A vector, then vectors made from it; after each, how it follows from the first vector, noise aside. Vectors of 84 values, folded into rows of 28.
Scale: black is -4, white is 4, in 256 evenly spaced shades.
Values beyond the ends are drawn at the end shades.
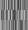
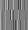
partly zeroed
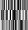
scaled up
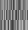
wrapped around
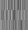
shrunk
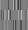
partly zeroed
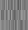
shrunk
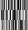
scaled up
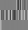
partly zeroed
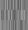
shrunk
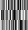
scaled up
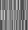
wrapped around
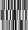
scaled up
